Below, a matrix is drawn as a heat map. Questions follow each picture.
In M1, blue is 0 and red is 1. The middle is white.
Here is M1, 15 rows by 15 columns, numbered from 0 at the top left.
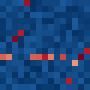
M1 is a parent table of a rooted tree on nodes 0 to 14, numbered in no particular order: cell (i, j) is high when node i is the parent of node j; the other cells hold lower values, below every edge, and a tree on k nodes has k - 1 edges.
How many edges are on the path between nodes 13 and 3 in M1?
3
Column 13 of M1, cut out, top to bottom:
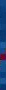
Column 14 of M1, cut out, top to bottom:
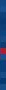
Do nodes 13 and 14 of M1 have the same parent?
no
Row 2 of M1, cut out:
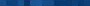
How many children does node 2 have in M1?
0
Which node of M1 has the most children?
9
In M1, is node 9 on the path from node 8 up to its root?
yes
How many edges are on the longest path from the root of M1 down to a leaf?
2
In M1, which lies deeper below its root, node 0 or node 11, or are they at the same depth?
node 11
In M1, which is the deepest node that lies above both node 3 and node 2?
9
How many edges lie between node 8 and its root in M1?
1
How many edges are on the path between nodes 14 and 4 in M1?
4
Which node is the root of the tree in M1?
9
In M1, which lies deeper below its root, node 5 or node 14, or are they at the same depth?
node 14
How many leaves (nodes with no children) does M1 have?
8
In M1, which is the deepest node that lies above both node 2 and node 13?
9
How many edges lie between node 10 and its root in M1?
1
